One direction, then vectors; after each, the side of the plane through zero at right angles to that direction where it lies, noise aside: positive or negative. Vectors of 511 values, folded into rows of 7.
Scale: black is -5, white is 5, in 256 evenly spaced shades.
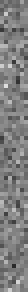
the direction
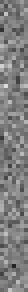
positive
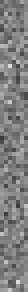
positive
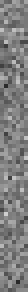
negative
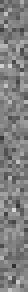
positive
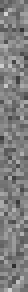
positive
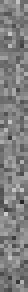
negative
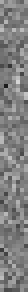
negative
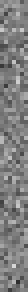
negative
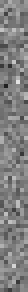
negative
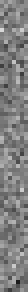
negative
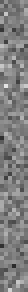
positive
